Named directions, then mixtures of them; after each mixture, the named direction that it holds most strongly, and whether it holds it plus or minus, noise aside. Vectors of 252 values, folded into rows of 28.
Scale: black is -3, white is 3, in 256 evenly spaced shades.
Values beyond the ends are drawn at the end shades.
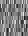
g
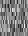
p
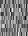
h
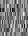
p, minus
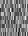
h, minus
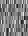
g, plus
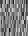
g, minus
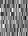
h, plus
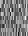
h, minus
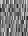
g, plus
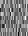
h, minus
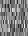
p, plus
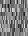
p, plus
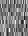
g, plus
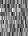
p, plus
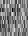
p, minus
